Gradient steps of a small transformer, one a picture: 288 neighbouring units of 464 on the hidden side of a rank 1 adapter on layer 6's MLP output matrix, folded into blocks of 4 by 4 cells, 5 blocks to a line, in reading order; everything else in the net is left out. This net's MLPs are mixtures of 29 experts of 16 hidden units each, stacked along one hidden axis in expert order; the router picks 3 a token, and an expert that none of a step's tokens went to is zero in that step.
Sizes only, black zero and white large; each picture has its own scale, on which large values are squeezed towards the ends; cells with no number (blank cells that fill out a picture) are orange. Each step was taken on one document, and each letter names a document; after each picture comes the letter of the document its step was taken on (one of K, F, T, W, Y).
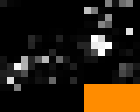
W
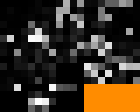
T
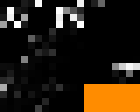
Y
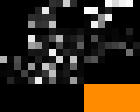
W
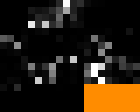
T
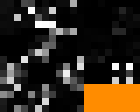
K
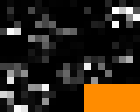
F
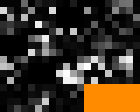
F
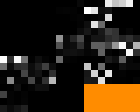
W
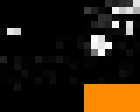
W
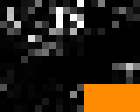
Y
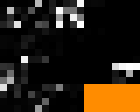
Y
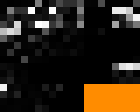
Y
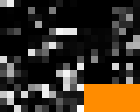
K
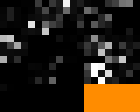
T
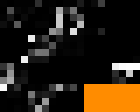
Y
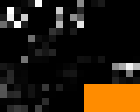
Y
